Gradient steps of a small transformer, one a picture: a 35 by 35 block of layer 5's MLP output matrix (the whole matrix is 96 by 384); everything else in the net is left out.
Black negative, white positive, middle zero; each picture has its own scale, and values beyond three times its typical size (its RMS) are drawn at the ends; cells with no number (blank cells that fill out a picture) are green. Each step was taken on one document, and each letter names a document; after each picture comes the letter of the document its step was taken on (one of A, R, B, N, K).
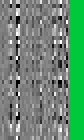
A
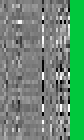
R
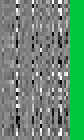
A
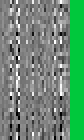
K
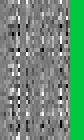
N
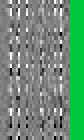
K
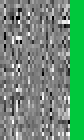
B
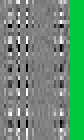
N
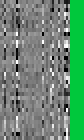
B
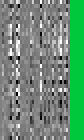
A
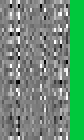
K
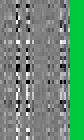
N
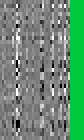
B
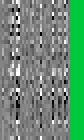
A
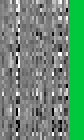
K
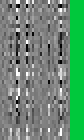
N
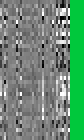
R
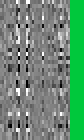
N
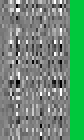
A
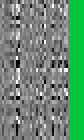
A
